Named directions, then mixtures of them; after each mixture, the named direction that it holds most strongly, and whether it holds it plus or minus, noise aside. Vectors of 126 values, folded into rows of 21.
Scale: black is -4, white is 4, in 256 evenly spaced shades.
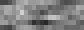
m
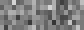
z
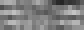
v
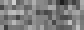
z, plus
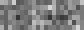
z, plus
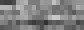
m, plus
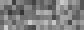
z, minus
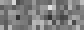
z, plus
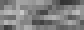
m, plus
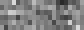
z, plus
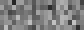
z, minus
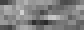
m, plus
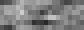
m, plus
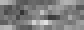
m, minus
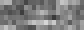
m, minus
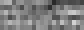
v, plus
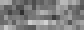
m, minus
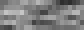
m, plus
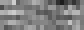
v, plus
